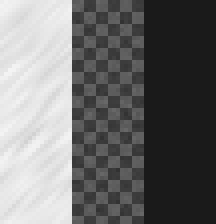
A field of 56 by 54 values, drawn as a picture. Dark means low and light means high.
The table splits into one row of 3 panels. Panel 1,1: very high, slanting up to the right, faint in contrast. Panel 1,2: low, checkered. Panel 1,3: very low, flat.
